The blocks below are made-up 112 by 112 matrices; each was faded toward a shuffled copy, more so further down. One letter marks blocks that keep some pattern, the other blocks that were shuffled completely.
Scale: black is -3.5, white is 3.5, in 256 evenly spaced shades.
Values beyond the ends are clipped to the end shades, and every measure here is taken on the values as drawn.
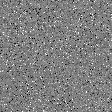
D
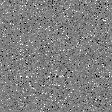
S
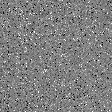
S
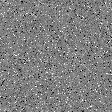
D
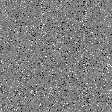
S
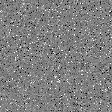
S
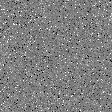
D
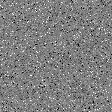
D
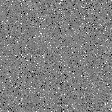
S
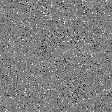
S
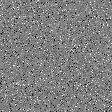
D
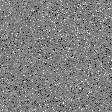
D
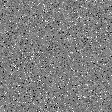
D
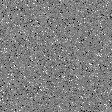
D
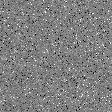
D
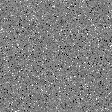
D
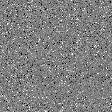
S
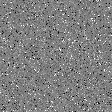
D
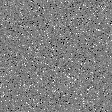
D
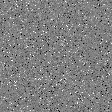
D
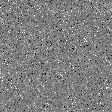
D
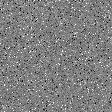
D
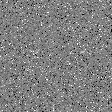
D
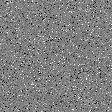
D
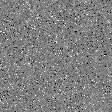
D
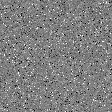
D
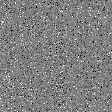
S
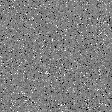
S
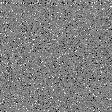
S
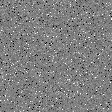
D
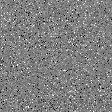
S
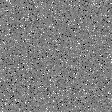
D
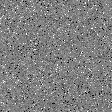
D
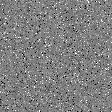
D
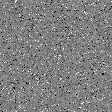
D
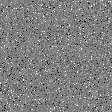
D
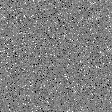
S
